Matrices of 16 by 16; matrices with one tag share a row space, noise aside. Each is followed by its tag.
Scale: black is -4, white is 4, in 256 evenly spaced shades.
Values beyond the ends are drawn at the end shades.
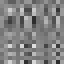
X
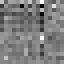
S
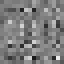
X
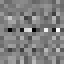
X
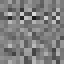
X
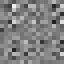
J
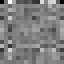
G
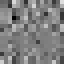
J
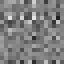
X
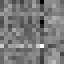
S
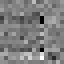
S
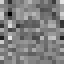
G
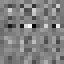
X
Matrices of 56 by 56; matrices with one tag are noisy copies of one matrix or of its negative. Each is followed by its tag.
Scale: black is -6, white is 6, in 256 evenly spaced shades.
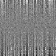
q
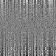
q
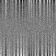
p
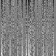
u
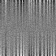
p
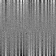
p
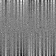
p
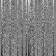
u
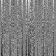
u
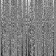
u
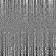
q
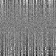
q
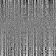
q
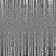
q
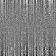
q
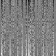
u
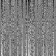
u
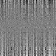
q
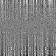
q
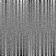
p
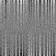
p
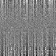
q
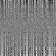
q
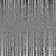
q
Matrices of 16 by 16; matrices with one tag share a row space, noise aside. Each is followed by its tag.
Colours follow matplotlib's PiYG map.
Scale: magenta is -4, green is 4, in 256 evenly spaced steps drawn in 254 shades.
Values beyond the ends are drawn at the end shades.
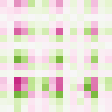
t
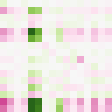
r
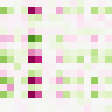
r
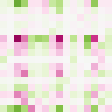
t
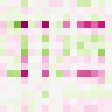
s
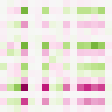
s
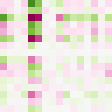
r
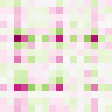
t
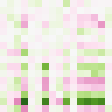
s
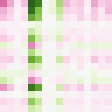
r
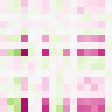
s
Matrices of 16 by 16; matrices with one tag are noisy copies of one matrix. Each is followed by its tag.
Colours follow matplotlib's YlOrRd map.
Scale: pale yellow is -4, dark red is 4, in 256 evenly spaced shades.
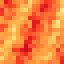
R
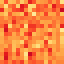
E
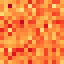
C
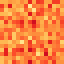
C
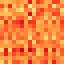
C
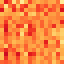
E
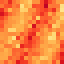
R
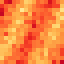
R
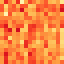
E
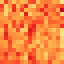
E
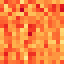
E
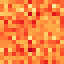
C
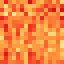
E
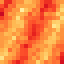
R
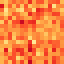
C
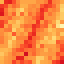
R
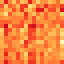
E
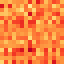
C
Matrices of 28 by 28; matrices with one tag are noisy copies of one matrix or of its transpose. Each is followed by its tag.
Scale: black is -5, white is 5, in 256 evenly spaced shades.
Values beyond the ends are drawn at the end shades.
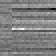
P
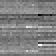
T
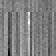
P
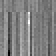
P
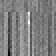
P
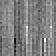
T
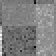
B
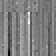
P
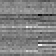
T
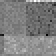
B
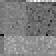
B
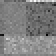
B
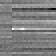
P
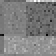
B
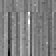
P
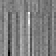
P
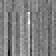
P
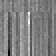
P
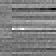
P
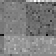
B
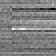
P
